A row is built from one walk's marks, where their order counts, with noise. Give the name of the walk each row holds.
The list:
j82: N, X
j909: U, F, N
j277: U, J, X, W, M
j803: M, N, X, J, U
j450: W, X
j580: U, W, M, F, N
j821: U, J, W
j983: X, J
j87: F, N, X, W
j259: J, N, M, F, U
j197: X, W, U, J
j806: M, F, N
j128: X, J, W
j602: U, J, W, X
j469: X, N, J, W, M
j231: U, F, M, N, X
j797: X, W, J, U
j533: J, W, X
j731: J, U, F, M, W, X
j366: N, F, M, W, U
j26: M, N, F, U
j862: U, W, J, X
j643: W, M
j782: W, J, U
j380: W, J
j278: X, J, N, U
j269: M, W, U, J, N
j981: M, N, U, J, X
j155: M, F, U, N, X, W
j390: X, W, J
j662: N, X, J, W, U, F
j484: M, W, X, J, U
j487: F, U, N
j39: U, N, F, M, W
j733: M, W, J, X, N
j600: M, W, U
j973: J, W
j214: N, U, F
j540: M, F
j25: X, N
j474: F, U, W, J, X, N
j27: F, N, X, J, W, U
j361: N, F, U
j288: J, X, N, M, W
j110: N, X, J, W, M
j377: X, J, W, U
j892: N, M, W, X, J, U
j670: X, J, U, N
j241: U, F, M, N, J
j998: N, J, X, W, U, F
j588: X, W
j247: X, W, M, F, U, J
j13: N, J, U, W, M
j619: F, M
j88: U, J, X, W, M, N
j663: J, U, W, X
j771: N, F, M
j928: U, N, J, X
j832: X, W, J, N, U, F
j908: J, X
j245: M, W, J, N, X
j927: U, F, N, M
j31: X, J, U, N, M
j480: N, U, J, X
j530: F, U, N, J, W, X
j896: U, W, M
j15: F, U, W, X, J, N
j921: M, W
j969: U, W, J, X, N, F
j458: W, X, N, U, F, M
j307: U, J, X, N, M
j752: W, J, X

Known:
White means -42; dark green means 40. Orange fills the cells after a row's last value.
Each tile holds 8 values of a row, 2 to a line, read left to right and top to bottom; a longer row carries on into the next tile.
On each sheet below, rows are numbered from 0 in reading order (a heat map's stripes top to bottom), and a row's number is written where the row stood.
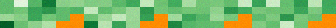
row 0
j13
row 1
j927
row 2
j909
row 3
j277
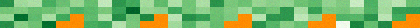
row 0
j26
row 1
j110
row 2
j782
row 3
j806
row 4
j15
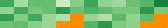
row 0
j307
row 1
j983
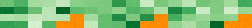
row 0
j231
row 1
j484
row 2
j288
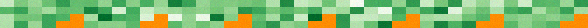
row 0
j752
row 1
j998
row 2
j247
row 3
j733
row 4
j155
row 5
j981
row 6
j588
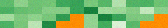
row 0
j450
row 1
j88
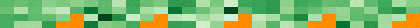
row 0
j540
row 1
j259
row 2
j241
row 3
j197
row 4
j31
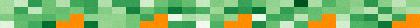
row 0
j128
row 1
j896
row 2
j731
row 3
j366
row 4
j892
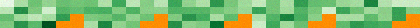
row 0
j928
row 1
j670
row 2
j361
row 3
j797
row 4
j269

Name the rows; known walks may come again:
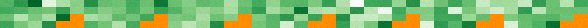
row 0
j245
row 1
j380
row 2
j921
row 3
j377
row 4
j155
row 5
j803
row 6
j128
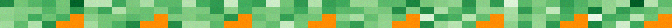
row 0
j390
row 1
j973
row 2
j643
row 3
j277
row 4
j983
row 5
j600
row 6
j862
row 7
j366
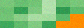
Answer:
j82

